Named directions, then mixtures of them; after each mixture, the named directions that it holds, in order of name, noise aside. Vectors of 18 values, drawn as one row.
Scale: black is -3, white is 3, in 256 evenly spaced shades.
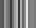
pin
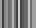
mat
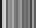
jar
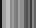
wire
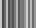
jar, pin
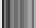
mat, wire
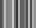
jar, mat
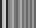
jar, wire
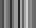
pin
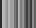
jar, pin, wire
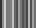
jar, mat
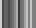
jar, pin, wire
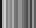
jar, wire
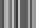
mat, wire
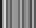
jar, pin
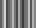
jar, mat, wire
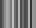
mat, wire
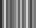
jar, pin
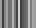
mat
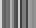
mat, pin, wire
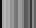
jar, wire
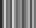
jar, mat, pin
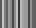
mat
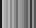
jar, wire
